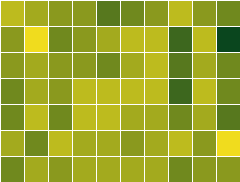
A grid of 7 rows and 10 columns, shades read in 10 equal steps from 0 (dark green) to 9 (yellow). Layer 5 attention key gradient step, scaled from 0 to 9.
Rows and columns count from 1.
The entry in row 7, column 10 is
5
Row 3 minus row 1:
-2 0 0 0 1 2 2 -4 1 0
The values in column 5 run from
3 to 7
